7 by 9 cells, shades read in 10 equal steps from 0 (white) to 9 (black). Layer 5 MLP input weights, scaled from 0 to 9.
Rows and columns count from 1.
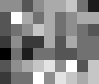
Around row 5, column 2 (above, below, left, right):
4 4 9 8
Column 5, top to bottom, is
3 3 3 3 5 1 4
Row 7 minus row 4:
0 1 -2 -7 1 -5 -1 -2 -3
